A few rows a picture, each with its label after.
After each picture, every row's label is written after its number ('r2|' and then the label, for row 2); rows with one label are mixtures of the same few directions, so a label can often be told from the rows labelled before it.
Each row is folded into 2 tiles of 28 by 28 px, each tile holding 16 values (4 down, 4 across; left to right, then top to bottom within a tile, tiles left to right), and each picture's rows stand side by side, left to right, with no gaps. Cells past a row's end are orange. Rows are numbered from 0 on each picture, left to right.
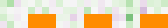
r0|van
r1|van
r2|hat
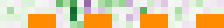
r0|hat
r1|hat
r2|van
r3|hat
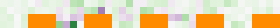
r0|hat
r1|van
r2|hat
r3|hat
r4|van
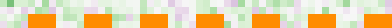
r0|van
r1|hat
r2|hat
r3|hat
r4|van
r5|van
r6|van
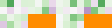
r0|van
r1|van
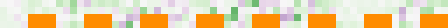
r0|hat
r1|hat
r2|van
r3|hat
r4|hat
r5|hat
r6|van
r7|hat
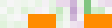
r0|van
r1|hat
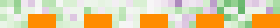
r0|hat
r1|hat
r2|hat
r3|van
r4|hat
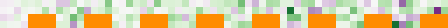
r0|hat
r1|van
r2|van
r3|hat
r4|hat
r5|hat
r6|hat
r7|van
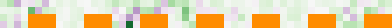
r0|van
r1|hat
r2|van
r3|hat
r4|hat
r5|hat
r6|hat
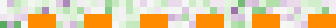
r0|van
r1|van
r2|hat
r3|hat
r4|hat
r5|hat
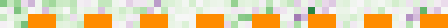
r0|hat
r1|hat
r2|van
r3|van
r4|van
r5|van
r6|van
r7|van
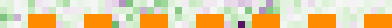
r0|hat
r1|van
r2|van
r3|hat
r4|van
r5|hat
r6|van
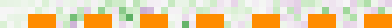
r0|van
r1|van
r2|hat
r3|van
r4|van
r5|hat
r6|hat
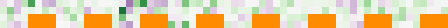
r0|hat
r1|hat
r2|hat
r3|van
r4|van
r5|van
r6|hat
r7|hat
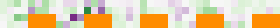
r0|van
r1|van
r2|hat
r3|hat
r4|van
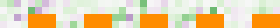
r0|van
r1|van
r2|hat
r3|van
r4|hat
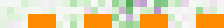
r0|hat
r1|van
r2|hat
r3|van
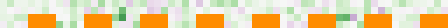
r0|van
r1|van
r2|hat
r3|hat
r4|van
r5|hat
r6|hat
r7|van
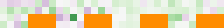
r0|van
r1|hat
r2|hat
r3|hat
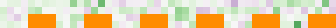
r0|hat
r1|van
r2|van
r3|hat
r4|van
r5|van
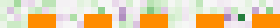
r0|hat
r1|hat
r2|hat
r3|hat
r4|hat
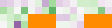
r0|van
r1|hat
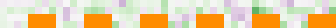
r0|van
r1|hat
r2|van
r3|van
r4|hat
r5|van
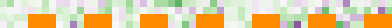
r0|van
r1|van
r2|hat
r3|van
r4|hat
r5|van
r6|van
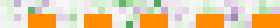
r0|van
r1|hat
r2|van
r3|hat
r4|hat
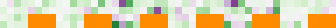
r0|van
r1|van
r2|van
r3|hat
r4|van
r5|van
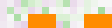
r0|hat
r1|van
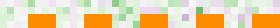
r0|hat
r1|hat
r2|hat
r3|van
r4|van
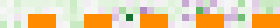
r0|van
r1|hat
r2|hat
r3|van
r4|hat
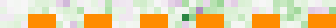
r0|hat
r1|van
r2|hat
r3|van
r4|van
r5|hat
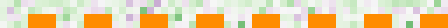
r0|hat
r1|hat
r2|van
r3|hat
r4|van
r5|van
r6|hat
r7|van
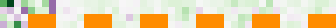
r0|van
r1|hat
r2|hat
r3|hat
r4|van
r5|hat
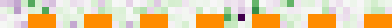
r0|hat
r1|van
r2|van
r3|van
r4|hat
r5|van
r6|hat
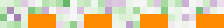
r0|hat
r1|van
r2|van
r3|van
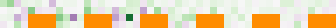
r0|van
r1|hat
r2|hat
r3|van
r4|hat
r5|van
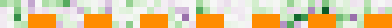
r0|hat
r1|van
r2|van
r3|hat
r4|hat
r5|van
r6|hat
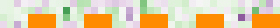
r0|van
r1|hat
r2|hat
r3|hat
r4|van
